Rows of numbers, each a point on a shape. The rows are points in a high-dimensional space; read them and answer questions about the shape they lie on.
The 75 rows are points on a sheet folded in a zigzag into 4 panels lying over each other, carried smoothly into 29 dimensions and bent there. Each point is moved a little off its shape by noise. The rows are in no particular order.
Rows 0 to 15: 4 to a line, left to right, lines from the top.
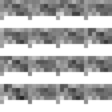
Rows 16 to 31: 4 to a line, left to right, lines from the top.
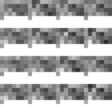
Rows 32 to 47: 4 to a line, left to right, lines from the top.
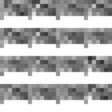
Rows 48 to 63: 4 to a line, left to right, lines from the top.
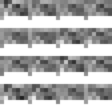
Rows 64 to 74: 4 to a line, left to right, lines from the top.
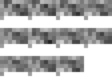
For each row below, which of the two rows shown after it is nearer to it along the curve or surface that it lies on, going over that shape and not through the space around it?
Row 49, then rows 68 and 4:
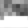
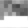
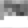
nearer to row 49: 4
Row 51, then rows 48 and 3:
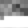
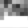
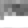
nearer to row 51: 3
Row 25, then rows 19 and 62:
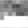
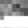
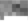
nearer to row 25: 62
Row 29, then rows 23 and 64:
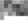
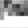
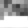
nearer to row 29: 23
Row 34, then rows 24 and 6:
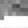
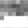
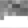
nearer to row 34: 6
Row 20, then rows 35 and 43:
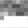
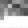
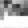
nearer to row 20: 35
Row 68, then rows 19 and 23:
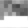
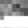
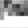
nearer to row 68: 23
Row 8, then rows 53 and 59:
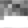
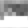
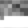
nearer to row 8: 59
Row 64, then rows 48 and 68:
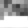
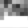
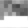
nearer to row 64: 48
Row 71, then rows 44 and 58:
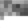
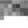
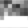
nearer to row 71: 58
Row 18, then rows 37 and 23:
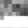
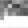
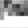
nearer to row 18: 23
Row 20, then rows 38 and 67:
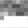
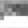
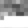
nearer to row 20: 67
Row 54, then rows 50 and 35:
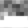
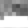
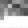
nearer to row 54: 35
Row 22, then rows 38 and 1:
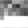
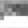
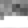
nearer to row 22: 1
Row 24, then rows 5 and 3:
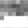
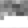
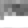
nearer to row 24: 5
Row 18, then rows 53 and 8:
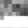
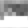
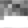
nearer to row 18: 53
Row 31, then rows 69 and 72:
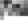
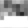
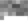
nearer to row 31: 69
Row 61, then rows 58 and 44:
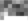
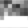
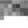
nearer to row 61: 44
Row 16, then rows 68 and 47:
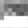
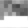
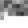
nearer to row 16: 68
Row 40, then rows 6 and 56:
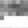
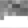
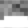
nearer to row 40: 6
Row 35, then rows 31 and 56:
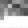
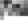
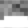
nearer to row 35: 56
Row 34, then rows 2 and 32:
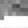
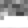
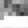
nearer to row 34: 2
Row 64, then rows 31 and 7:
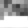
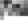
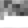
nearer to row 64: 31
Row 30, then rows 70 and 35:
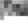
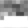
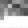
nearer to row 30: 70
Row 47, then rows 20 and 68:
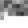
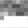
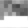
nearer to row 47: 20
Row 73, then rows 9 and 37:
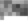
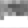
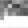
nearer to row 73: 9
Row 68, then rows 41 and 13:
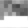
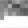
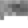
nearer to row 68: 13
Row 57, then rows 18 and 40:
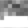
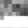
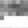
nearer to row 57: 40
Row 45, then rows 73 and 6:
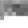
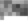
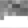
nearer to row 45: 73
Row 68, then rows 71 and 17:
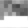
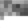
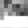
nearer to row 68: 17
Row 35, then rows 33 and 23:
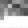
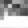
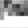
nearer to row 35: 33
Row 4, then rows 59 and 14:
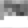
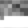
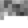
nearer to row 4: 14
